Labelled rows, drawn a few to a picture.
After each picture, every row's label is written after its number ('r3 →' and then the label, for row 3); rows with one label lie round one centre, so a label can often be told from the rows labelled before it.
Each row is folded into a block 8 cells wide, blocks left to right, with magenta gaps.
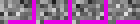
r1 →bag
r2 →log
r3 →log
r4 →bag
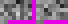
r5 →log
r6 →bag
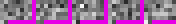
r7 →log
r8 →bag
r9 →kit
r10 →log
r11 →kit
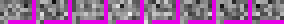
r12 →bag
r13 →log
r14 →kit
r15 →kit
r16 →kit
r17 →log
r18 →log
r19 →log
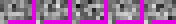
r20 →kit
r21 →kit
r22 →log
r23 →kit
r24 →kit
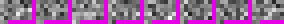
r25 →bag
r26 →bag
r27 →kit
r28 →log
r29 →log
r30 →log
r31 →log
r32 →bag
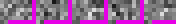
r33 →bag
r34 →log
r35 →bag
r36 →log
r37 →bag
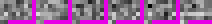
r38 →log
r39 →kit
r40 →log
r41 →log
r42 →log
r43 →kit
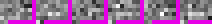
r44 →bag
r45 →kit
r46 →bag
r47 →kit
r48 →bag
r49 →kit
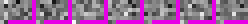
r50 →log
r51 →log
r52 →kit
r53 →bag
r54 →bag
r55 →kit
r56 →bag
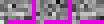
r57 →kit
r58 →bag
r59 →kit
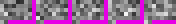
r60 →log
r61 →bag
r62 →bag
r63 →bag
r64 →kit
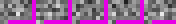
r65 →bag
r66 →kit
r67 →log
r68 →log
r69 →bag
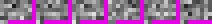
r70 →kit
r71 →kit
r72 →kit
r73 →bag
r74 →kit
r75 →log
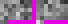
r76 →bag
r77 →kit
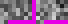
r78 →log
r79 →bag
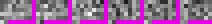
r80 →kit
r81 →kit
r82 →bag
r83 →log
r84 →log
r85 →log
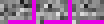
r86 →bag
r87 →kit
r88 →kit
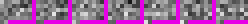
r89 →bag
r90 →bag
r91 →kit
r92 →bag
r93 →kit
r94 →log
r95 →log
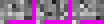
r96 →kit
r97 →log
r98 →kit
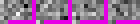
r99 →bag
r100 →kit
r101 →kit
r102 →log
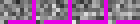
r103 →log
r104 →bag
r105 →kit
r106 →kit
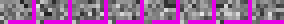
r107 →bag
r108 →log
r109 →log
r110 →kit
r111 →bag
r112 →kit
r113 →kit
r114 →bag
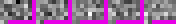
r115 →log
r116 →log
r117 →bag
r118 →log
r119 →kit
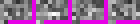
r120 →log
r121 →kit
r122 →bag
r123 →log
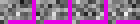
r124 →bag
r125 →bag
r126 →log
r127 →bag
